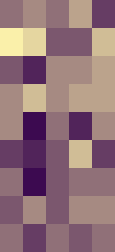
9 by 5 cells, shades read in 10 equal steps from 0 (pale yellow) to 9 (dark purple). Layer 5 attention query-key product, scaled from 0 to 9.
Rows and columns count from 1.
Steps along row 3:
up down same down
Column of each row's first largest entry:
5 3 2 1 2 2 2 1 2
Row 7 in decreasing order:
9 6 5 5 5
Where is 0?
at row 2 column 1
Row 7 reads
5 9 6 5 5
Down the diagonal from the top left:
5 1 4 3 4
